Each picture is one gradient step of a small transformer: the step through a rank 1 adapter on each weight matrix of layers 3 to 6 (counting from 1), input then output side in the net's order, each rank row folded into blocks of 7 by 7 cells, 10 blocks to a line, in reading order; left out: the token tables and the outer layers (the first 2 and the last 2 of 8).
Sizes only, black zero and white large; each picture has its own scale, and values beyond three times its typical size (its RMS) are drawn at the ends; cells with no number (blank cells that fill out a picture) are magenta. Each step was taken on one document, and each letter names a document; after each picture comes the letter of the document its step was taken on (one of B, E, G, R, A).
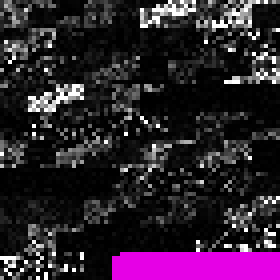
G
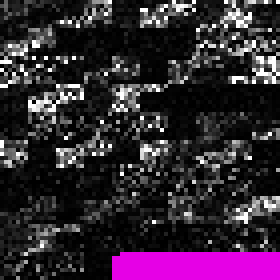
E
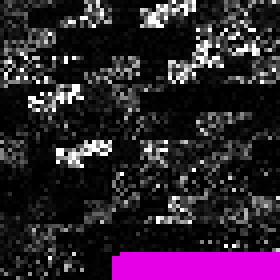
E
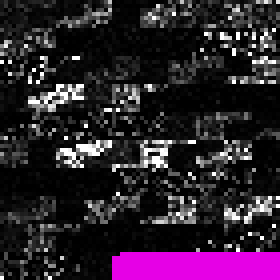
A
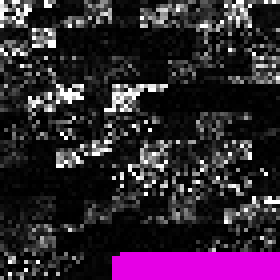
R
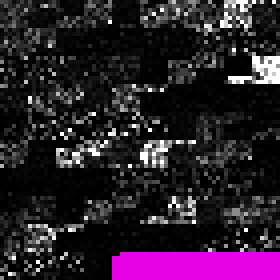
R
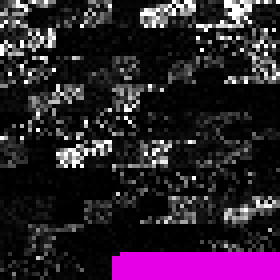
A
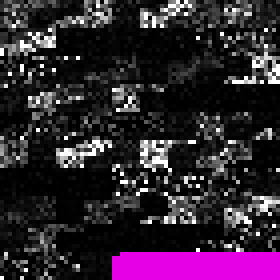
A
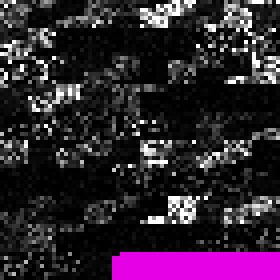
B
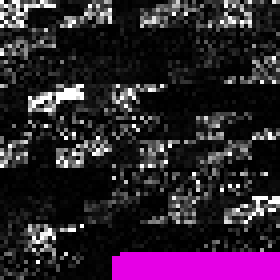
R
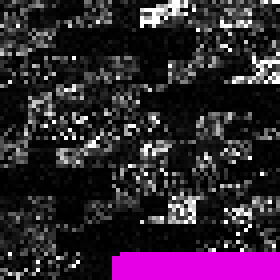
R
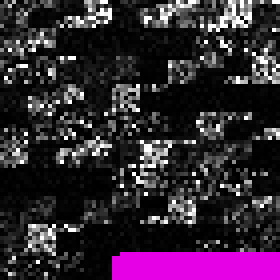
R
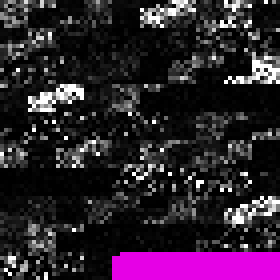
G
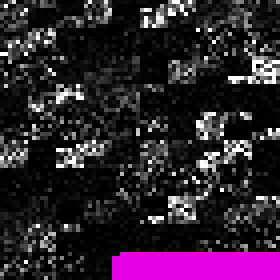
B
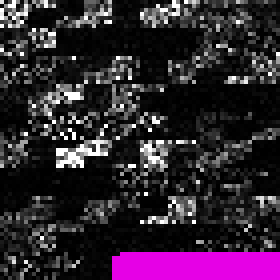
R
